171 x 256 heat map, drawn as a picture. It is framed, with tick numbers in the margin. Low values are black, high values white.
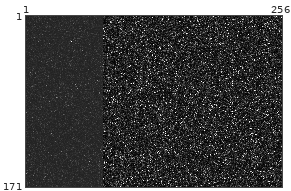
The texture is fine-grained noise. There is no overall slope. A vertical seam about 30% of the way across splits the table, and the left part is calmer. Most values sit low, with a long tail of high ones. The halves do not mirror each other.
